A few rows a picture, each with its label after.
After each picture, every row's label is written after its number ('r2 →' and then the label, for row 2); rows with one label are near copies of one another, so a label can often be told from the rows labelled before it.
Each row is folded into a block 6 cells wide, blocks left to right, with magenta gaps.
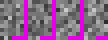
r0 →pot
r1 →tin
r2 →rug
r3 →rug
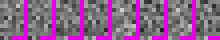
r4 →pot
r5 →pot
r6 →tin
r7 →tin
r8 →rug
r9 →tin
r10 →rug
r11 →tin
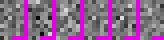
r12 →pot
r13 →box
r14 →rug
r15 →pot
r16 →pot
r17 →rug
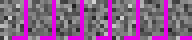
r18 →pot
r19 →tin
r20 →tin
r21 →box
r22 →pot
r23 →tin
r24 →tin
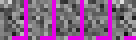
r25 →box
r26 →pot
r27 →tin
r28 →tin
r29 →box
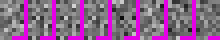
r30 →rug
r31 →pot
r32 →pot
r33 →pot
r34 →box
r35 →rug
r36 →tin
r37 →tin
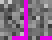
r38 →box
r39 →pot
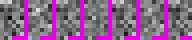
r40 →box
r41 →rug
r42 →box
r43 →pot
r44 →box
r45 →rug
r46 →box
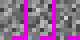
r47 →rug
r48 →rug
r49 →pot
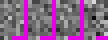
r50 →pot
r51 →tin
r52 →tin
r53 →box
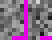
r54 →rug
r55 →box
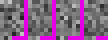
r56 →box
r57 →tin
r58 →pot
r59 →tin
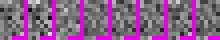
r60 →box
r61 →box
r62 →rug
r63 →tin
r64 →tin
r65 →tin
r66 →box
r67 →tin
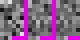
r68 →box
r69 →tin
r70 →tin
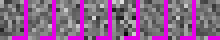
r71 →tin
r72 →rug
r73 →rug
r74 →pot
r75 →box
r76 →tin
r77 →pot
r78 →tin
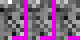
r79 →box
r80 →box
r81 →box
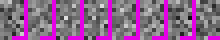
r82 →box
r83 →rug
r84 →pot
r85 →pot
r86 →rug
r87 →rug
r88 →box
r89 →tin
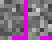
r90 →tin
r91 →rug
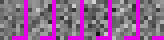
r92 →pot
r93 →rug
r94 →pot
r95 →box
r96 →rug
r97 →pot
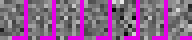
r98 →tin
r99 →pot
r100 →pot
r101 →tin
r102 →box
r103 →pot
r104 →rug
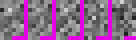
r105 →rug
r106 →rug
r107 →rug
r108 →pot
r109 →box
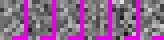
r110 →rug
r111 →tin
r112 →rug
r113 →pot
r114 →box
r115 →rug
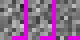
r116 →rug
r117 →rug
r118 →pot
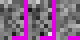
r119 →box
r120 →box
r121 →rug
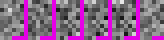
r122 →rug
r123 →tin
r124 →box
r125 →box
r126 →box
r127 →rug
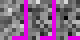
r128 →rug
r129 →box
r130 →box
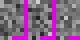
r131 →tin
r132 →box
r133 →pot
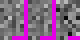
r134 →pot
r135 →pot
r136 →box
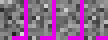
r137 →box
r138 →pot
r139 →rug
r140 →pot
